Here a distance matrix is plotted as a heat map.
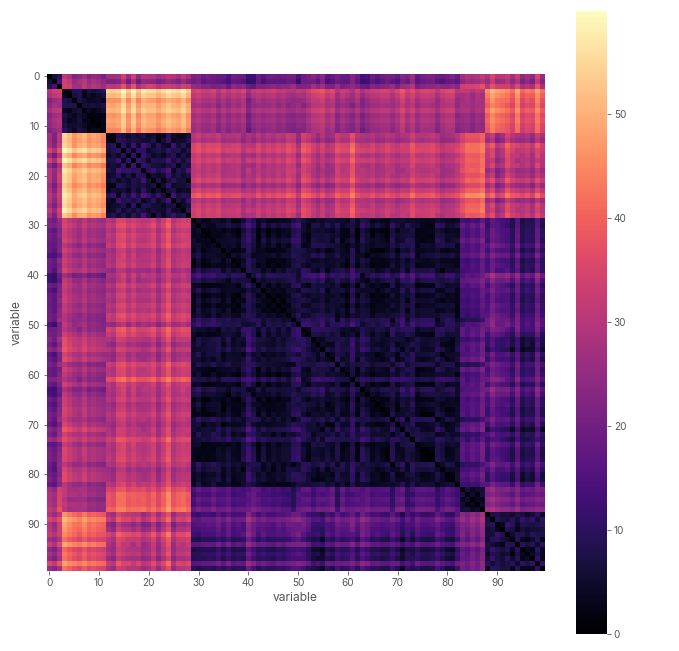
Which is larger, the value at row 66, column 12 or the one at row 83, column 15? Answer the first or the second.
the second
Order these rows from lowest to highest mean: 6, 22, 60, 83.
60, 83, 22, 6
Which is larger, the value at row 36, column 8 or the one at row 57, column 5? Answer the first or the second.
the second
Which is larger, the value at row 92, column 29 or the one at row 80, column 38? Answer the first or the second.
the first
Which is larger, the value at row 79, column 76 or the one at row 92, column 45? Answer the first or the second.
the second
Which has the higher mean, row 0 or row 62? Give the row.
0
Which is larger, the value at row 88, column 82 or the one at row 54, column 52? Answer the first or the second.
the first
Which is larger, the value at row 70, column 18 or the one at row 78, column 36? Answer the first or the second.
the first
